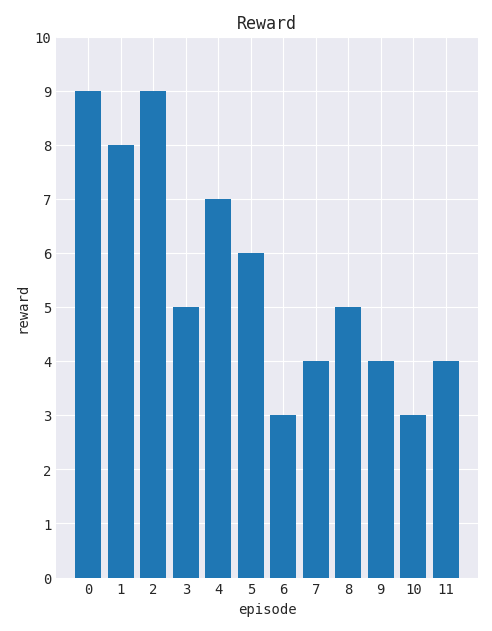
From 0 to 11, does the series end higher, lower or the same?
lower
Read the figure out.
Title: Reward
x-axis: episode, ticks 0 1 2 3 4 5 6 7 8 9 10 11
y-axis: reward, ticks 0 1 2 3 4 5 6 7 8 9 10
Values:
9 8 9 5 7 6 3 4 5 4 3 4
